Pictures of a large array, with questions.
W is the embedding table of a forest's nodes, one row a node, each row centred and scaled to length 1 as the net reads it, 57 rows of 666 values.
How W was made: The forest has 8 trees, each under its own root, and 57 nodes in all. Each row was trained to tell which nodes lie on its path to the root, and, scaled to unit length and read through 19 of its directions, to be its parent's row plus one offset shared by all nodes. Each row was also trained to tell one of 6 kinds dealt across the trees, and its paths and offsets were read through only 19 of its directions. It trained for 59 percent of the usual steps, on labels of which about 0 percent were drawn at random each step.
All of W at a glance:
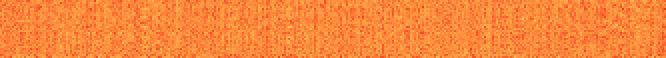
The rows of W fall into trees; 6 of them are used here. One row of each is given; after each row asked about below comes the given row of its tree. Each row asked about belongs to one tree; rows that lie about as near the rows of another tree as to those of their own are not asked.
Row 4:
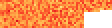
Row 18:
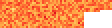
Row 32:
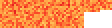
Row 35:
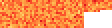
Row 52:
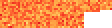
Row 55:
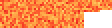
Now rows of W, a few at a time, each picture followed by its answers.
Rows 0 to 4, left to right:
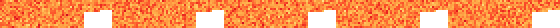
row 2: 52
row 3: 35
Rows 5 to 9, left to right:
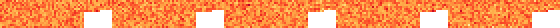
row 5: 18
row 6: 18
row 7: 18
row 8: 52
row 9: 52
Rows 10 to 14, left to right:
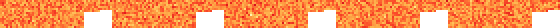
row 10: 55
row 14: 35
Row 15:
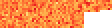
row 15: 52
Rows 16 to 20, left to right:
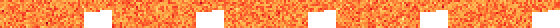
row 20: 55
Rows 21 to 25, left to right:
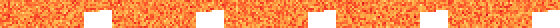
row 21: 35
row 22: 35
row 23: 18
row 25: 55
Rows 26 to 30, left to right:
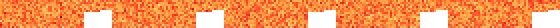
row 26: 52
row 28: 52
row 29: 32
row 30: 4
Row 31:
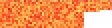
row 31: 35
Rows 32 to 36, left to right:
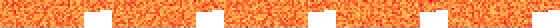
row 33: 32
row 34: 32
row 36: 52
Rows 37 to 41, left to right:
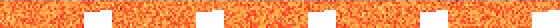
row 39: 4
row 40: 52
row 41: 35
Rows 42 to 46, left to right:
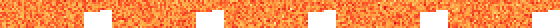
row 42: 35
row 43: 18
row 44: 52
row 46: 52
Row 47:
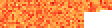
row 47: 32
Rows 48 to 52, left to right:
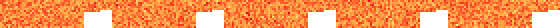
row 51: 18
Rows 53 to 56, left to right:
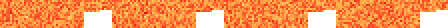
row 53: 35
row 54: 55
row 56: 32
